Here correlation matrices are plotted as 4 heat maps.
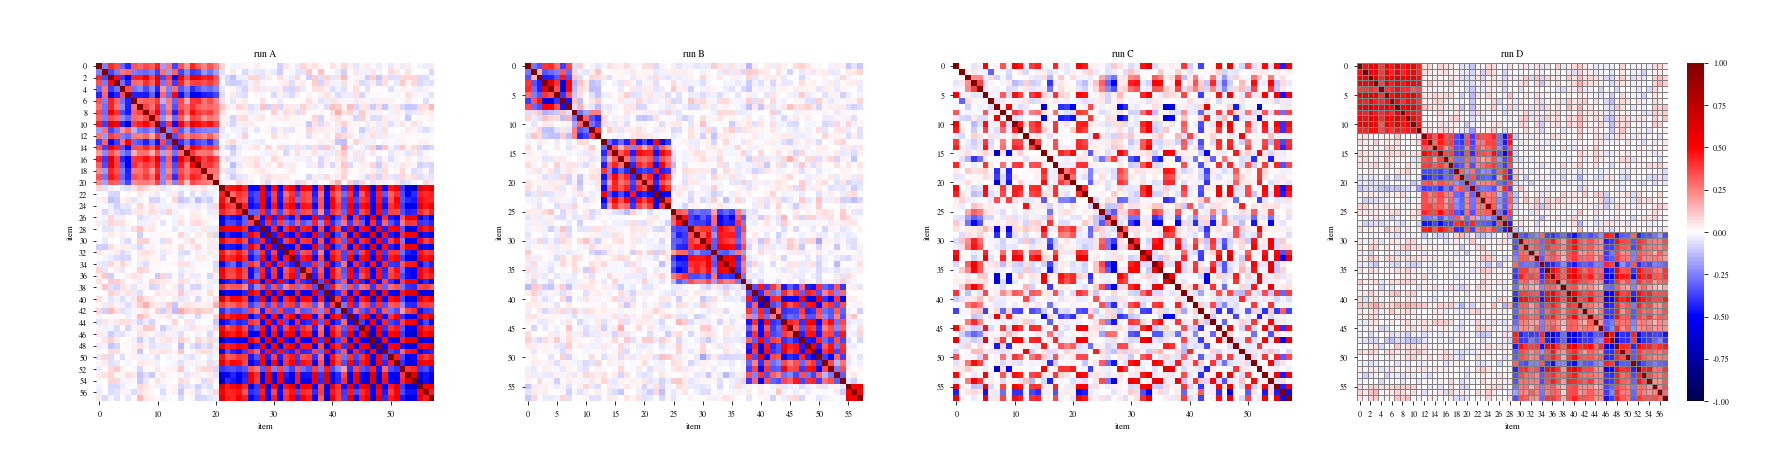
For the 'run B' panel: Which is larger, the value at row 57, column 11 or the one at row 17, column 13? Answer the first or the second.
the first
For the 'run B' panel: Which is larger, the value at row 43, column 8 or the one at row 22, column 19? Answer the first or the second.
the first
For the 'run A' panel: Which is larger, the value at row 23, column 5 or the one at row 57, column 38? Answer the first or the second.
the second
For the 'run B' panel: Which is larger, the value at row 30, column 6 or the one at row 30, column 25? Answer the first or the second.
the first
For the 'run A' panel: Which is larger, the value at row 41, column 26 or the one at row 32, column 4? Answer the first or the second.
the second
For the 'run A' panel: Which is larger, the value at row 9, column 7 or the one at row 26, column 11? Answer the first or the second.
the first
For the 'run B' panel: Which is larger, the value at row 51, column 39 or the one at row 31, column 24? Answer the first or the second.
the first
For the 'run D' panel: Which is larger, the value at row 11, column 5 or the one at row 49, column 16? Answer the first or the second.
the first
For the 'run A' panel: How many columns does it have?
58
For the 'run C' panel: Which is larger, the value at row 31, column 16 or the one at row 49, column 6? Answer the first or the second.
the second
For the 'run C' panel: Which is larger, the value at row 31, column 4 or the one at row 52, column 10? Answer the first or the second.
the first
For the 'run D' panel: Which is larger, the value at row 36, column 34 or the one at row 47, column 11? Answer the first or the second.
the second
